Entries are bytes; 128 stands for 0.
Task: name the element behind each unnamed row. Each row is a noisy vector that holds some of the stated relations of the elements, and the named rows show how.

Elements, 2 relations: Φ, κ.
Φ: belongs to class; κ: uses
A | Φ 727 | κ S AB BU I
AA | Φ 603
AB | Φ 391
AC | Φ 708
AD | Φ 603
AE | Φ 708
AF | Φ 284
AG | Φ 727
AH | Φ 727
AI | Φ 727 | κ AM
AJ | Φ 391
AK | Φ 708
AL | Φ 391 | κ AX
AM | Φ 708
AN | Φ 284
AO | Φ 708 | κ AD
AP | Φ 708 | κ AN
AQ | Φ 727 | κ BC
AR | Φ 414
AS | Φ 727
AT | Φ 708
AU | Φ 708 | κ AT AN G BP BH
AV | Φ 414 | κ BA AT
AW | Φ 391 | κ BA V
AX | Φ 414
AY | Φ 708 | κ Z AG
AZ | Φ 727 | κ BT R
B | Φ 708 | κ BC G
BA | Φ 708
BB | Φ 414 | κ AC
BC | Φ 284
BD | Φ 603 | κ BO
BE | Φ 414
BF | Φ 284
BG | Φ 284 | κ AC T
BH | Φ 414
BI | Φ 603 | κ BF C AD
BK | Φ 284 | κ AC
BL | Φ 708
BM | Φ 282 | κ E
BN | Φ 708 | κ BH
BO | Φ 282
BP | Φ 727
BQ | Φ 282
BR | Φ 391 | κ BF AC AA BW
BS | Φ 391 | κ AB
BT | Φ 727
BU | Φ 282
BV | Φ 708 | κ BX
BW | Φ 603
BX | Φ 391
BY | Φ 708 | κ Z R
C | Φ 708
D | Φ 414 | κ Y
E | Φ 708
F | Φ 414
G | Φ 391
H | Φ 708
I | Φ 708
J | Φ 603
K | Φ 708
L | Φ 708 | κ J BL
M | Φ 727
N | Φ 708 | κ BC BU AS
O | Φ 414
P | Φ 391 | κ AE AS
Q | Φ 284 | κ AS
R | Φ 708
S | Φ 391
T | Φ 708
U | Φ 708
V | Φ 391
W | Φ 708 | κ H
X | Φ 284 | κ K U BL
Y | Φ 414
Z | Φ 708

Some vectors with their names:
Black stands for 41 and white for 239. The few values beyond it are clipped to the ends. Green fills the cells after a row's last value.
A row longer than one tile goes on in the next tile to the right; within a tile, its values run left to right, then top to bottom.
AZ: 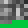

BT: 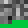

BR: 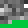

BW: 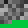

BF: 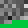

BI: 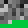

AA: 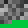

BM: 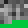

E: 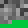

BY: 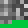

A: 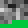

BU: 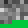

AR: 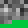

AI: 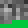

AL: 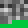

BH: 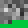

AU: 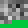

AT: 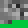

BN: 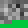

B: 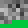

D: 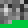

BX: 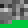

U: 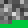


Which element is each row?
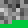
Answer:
N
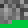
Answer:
AM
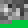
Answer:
AV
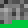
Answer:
BO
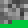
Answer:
AN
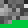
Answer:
BB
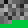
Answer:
AD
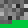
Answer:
AC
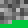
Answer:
Q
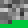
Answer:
G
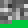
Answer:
AW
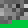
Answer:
T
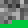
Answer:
I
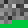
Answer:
C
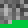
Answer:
BV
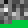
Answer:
J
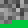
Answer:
AE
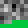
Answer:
X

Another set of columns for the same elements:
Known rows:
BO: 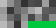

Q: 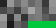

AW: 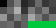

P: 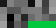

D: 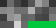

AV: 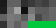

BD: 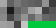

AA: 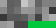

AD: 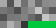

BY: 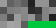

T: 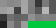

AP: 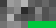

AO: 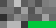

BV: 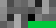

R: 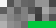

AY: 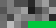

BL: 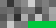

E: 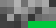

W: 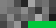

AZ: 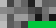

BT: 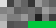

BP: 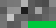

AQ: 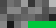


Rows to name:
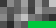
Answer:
A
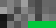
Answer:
BB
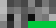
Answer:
BX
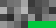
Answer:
BR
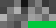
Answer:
V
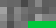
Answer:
AJ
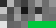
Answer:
AL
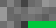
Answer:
BQ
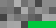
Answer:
C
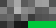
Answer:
BM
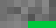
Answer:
AK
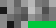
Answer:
BC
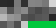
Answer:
AI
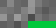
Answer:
AF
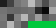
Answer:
X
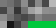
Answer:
AS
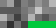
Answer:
BU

